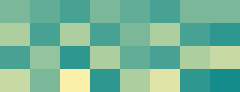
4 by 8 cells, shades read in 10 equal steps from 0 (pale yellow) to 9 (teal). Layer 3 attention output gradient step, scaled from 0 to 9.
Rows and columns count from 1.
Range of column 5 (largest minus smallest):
3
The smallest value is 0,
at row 4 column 3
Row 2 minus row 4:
1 2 3 -1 2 2 -1 -1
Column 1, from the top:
5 3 7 2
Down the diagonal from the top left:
5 7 8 8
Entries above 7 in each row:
0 1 1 3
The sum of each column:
17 22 18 23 20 18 23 24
